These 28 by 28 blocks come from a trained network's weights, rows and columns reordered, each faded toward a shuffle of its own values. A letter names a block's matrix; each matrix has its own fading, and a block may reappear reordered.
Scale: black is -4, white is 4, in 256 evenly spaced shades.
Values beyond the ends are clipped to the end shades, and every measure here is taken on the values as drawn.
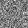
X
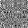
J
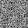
X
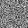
X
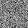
X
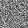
X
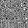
J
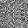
J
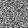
X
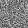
X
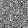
J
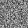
X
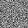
X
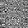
J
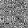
J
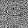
J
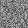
X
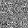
J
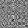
J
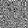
J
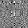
J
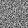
X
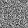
X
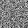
X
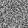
X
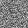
X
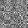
J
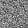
X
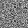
X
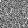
X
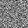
X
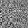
J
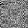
J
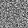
X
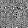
J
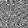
J
